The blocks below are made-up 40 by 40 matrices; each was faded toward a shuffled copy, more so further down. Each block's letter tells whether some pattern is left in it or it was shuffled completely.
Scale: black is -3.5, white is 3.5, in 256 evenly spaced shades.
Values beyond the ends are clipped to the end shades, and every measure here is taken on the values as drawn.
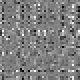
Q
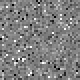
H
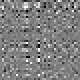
Q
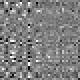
Q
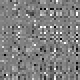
Q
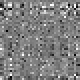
Q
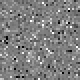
H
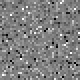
H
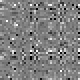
Q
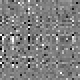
Q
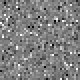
H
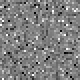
H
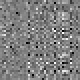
Q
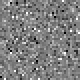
H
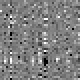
Q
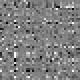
Q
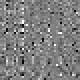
Q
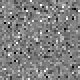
H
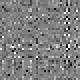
Q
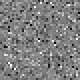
H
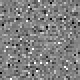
H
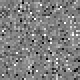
H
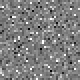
H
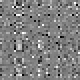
Q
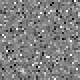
H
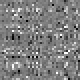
Q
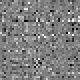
Q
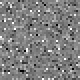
H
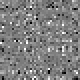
Q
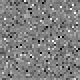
H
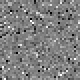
H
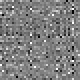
Q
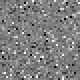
H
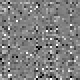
Q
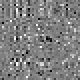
Q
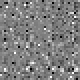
Q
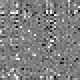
Q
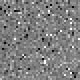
H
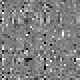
Q
